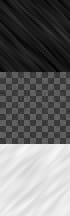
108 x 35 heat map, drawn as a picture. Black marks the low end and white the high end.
The table splits into 3 rows of 1 panel. Panel 1,1: very low, slanting down to the right, faint in contrast. Panel 2,1: low, checkered. Panel 3,1: very high, slanting up to the right, faint in contrast.
